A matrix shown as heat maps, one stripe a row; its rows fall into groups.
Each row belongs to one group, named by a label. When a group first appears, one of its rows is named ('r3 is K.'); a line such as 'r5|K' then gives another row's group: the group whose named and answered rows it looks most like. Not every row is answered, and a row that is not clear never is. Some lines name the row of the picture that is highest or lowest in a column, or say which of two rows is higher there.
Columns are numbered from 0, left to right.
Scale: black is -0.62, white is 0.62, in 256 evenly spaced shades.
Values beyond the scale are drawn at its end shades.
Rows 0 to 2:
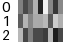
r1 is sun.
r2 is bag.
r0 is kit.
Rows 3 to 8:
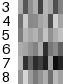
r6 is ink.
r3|kit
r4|sun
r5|sun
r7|bag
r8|sun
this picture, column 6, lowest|4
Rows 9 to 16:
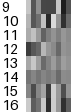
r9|bag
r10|kit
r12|sun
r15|kit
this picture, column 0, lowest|12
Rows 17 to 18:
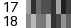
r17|bag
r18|ink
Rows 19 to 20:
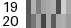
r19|sun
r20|ink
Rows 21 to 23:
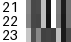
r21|kit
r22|kit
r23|bag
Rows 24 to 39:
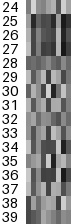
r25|bag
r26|bag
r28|sun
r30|ink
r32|ink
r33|kit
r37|kit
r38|sun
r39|sun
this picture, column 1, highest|24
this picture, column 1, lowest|25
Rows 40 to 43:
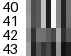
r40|kit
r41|kit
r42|bag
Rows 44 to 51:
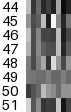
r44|bag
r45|kit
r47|bag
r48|kit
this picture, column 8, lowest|44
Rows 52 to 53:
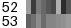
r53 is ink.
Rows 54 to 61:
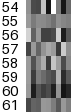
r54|kit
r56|bag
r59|bag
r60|bag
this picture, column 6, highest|56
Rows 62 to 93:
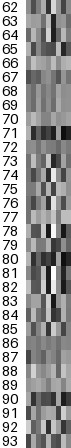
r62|kit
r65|bag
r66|sun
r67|sun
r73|ink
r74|kit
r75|ink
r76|kit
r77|sun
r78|kit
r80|bag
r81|kit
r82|kit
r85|kit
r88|sun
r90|bag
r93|ink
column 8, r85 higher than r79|Yes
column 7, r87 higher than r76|Yes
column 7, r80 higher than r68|No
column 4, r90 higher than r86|No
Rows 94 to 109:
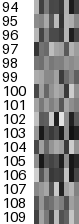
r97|sun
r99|ink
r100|sun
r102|kit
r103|bag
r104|sun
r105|bag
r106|bag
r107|ink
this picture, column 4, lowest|102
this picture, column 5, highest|102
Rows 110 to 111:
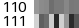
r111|kit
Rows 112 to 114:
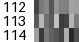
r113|ink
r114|bag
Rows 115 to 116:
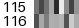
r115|kit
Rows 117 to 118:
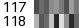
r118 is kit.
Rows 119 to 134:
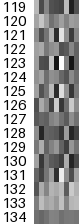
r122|ink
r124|ink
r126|ink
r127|sun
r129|ink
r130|bag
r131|kit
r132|sun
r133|sun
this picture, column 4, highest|126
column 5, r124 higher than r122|Yes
